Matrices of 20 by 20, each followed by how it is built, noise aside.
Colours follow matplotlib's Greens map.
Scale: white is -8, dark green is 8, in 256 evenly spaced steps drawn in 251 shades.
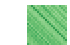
Toeplitz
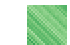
Toeplitz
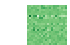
uneven rows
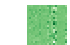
uneven columns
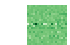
uneven rows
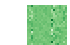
uneven columns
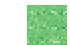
uneven rows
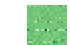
uneven rows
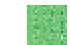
uneven columns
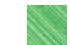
Toeplitz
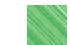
Toeplitz
